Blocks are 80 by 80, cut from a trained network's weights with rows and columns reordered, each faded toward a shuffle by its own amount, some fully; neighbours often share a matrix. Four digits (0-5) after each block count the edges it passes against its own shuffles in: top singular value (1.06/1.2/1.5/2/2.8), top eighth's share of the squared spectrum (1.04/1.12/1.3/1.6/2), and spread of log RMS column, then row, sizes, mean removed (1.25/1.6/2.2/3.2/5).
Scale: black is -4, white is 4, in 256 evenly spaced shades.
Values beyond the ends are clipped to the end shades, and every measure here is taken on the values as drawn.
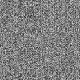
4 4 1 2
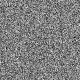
0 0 0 0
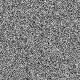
0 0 0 0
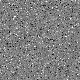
0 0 0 0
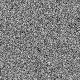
0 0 0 0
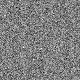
0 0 0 0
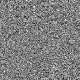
3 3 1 1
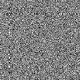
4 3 1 2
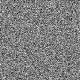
2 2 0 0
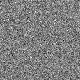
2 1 0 0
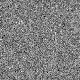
2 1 0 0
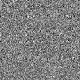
3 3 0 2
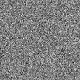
3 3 0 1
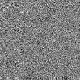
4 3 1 2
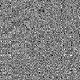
3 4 2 2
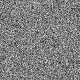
1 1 0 0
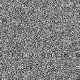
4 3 1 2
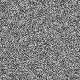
3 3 0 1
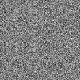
4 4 1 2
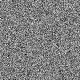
2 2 0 0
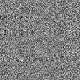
4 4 2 2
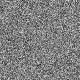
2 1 0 0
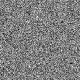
3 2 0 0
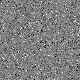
1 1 0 0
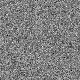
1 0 0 0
